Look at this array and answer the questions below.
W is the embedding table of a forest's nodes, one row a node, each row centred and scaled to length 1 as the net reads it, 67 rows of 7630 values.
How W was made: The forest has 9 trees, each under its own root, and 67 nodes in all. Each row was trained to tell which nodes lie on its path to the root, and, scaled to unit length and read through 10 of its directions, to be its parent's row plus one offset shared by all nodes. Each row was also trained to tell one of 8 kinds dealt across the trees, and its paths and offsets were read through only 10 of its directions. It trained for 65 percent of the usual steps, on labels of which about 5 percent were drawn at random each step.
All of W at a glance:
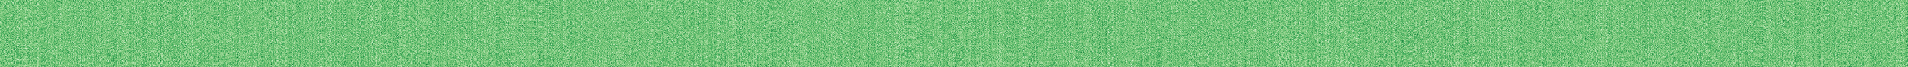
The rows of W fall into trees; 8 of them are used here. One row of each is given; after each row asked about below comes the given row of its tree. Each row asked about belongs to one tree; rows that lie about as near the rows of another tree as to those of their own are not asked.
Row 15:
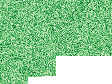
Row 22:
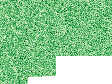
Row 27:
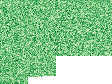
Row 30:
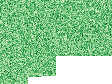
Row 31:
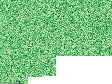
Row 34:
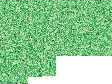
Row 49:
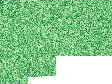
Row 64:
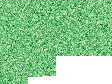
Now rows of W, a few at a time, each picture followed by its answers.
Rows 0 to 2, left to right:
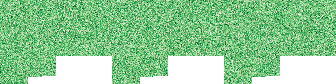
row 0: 34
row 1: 15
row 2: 30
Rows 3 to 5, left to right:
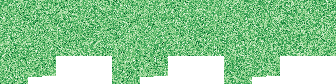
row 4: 30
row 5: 27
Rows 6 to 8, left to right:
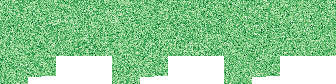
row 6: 15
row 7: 31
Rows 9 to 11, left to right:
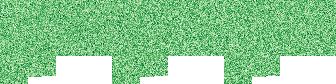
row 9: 30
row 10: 64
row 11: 27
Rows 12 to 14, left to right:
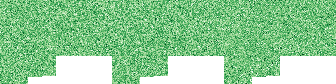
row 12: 64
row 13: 22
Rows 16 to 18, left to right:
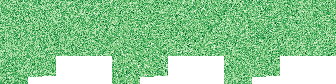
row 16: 27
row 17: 31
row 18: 31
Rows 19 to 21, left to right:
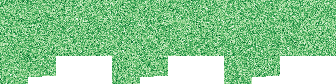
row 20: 15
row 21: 22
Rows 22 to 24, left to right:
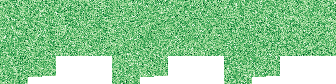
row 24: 22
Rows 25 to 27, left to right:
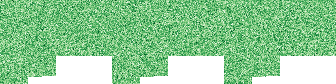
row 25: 30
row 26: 15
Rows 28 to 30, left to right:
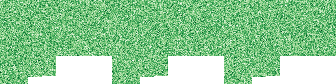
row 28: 22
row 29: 31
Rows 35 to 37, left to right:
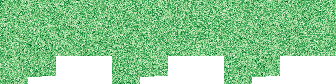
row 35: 49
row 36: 34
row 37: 15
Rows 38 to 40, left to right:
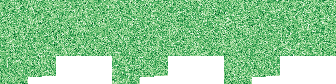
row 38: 34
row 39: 22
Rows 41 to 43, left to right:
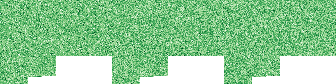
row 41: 30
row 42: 30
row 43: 27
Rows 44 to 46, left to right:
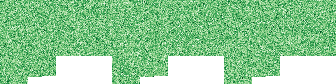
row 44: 64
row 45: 34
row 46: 30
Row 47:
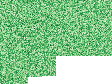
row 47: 64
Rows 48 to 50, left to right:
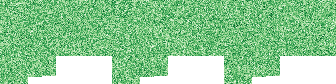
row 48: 31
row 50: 22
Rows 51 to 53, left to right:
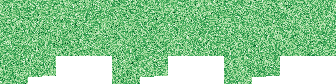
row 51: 22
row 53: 49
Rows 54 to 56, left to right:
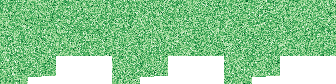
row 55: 49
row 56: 31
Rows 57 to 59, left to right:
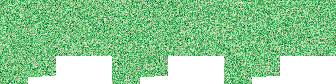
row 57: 31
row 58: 64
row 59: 27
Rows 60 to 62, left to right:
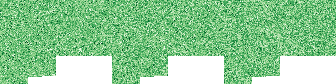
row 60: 31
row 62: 49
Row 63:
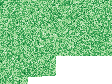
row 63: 49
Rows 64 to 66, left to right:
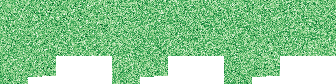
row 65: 31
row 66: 34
